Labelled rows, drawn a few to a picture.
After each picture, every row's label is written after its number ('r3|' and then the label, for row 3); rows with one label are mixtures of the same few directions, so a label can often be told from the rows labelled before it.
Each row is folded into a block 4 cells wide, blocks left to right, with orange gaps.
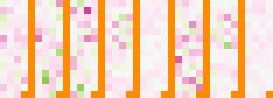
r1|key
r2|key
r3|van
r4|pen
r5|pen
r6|pen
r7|pen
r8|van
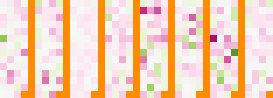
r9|key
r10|key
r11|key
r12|key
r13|van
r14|pen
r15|key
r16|key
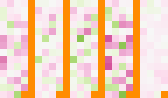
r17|pen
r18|pen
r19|pen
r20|pen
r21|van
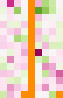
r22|van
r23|van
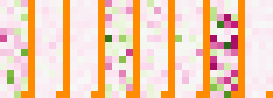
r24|key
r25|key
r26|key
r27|key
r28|van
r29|key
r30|pen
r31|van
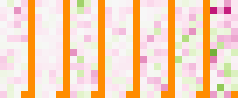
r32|van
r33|key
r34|van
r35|pen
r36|pen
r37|pen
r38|van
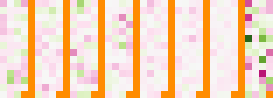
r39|key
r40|van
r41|van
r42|pen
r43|van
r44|van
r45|van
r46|key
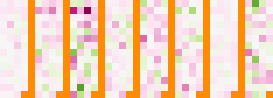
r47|pen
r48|van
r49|van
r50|pen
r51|key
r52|van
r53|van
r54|van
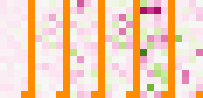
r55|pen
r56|pen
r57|van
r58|pen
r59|van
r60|key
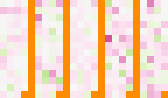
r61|van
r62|key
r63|key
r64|key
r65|van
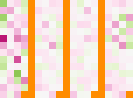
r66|key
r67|pen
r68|van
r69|pen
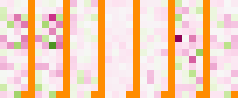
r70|pen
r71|pen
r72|key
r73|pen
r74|key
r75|key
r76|pen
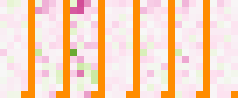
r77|van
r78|van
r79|van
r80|pen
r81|van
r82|van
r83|van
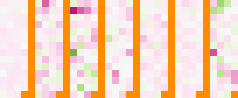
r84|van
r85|van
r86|van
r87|key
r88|pen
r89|van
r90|van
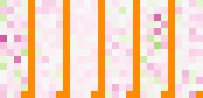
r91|key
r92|van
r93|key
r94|van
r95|pen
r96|key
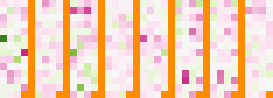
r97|key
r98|van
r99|van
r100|pen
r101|key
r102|key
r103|key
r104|van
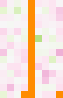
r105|van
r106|key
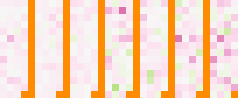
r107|pen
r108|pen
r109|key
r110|van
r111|key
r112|key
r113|pen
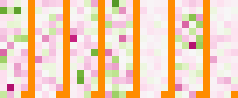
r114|van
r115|pen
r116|key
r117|van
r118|pen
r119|pen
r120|pen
